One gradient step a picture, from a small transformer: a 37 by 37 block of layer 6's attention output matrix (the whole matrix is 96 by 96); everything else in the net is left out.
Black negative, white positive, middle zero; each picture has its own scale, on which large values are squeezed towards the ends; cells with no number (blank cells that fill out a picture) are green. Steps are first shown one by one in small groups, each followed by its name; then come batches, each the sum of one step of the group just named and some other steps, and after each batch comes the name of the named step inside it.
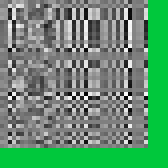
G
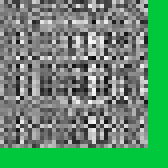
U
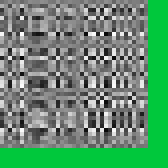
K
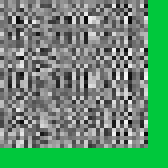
K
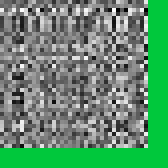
U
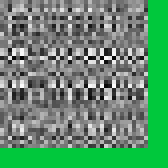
K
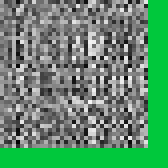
U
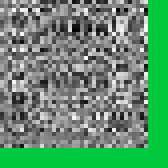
K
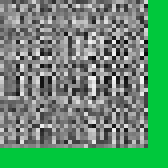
U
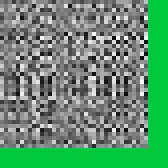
U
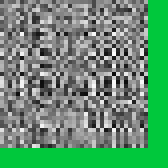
K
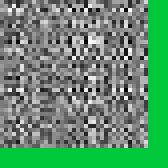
U
